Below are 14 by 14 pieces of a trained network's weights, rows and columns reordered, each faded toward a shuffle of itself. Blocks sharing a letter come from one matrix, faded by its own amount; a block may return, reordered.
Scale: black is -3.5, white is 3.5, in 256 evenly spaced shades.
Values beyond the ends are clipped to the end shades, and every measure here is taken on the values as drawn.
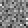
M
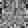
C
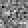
M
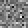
C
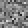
M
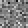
M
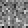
C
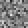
M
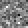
C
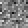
M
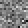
M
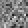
M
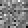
C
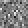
M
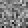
M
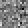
C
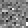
C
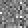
C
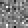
C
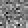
C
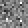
C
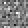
C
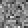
M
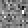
C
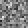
M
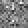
C
